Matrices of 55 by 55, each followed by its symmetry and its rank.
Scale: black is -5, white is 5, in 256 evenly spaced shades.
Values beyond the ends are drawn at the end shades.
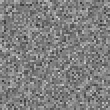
symmetric, full rank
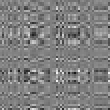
neither, rank two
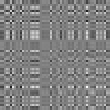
symmetric, rank two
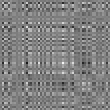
symmetric, rank two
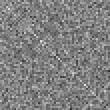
symmetric, full rank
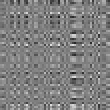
neither, rank two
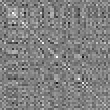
symmetric, rank five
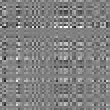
neither, rank two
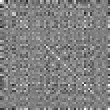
symmetric, rank five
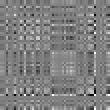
symmetric, rank two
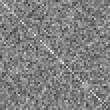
symmetric, full rank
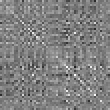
symmetric, rank five
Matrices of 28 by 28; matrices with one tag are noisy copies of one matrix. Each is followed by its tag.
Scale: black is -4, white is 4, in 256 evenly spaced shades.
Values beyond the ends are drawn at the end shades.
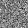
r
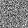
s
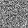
s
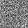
s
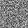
s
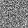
s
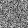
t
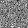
t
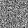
s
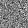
r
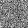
t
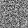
s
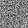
s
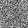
t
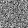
t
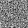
t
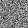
r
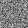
t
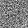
s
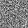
s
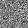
r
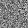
r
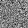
r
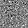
s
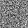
s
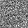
s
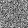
t
